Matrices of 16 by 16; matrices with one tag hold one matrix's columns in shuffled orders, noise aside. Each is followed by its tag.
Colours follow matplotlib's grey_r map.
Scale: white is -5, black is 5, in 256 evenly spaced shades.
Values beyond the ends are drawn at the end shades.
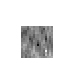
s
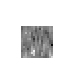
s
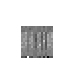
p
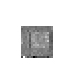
p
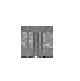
p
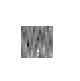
s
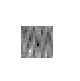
s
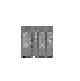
p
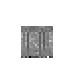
p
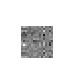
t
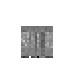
p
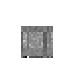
p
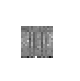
p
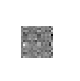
t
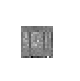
p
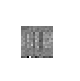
p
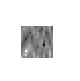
s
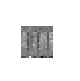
p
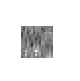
s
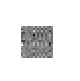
t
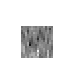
s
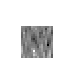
s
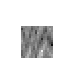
s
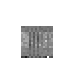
p
